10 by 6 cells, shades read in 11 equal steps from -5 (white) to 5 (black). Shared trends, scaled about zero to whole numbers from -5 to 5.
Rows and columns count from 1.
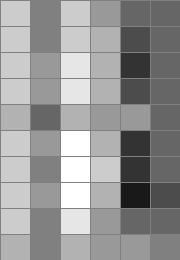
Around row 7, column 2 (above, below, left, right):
-1 -1 -3 -5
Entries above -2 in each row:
4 3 3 3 4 3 3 3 4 4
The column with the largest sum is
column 5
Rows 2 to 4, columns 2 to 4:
0 -3 -2 / -1 -4 -2 / -1 -4 -2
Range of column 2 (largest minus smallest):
2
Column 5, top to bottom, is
1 2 3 2 -1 3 3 4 1 -1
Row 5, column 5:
-1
